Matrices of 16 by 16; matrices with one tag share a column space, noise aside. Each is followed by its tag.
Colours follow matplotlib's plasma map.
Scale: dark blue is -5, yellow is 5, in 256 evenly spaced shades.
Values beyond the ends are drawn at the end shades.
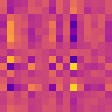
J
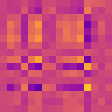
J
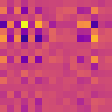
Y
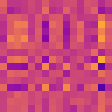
J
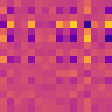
Y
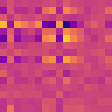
Y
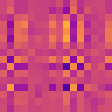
J
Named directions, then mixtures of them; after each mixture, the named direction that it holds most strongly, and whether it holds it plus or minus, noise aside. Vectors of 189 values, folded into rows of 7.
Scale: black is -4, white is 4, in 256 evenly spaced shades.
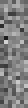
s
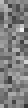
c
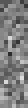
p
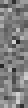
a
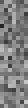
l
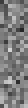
c, minus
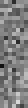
a, plus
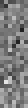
c, minus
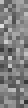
l, minus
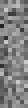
s, plus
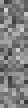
l, minus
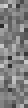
l, plus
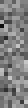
s, plus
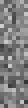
l, minus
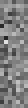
s, plus
